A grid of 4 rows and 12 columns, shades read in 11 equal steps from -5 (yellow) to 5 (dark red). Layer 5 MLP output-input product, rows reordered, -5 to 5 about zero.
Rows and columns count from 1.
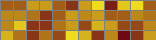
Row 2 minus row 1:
-2 -2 2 5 0 -5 1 3 -3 5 4 -1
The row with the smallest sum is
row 1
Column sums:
-4 -4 4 4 4 -6 -4 -7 2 4 -1 -2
